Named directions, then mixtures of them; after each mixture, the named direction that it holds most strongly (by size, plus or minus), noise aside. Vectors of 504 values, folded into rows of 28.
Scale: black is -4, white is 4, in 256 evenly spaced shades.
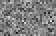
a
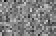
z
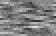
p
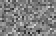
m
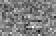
m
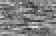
p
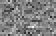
m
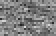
p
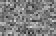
m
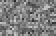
z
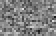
m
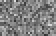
z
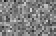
z
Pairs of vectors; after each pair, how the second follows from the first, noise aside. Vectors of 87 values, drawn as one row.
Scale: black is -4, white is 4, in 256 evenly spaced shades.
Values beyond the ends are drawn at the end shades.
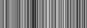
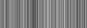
shrunk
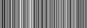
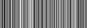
copied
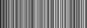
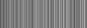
shrunk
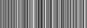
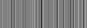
partly zeroed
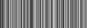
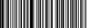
scaled up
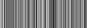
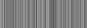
shrunk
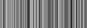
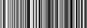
scaled up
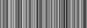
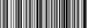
scaled up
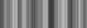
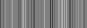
partly zeroed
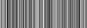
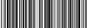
scaled up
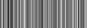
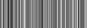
copied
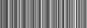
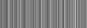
shrunk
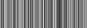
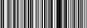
scaled up
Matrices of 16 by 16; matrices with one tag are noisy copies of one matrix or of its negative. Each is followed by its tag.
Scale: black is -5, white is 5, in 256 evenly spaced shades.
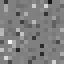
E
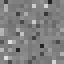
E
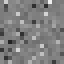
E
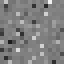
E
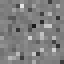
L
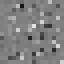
L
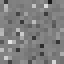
E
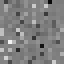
E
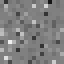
E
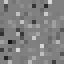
E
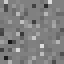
E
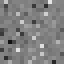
E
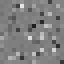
L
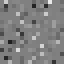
E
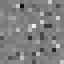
L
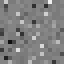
E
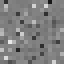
E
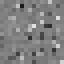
L
